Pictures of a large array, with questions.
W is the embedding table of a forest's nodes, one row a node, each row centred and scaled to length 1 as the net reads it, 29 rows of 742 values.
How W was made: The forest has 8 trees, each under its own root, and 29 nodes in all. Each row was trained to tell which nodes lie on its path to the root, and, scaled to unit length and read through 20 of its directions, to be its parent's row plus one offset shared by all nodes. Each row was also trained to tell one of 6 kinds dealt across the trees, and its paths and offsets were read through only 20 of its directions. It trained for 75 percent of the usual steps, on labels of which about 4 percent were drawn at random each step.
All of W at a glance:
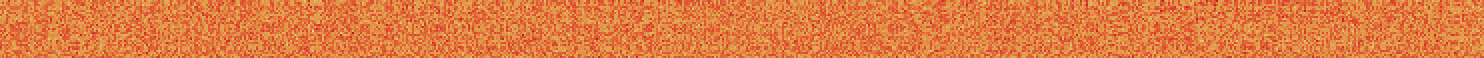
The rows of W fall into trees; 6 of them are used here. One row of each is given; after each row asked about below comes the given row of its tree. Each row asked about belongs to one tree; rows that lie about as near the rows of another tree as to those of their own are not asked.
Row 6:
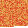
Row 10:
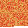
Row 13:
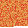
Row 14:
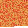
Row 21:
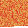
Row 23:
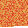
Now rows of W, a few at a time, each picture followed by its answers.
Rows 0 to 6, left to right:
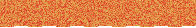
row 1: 23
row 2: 10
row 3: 13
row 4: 6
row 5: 23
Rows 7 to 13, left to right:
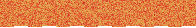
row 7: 21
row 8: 10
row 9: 23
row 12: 13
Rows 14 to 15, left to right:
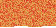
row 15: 13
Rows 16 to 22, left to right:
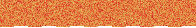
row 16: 6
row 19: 6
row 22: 13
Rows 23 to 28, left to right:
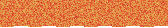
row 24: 23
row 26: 14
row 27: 6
